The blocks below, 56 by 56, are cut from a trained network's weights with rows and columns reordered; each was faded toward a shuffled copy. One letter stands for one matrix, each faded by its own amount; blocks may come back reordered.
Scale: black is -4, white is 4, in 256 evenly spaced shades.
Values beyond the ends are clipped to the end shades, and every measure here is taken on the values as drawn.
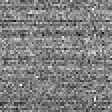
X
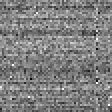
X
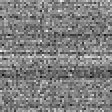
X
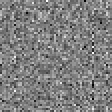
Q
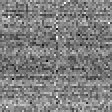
X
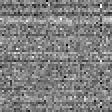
X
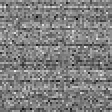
X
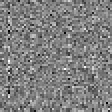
Q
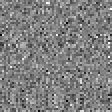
Q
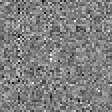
Q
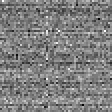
X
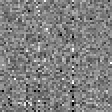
Q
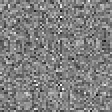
Q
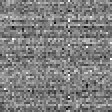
X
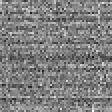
X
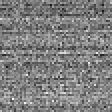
X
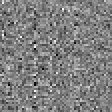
Q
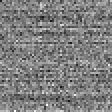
X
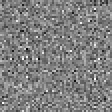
Q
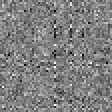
Q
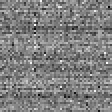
X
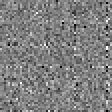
Q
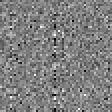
Q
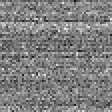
X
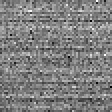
X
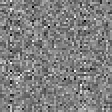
Q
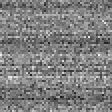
X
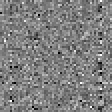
Q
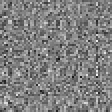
Q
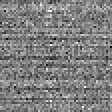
X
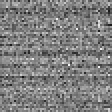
X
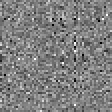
Q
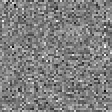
Q
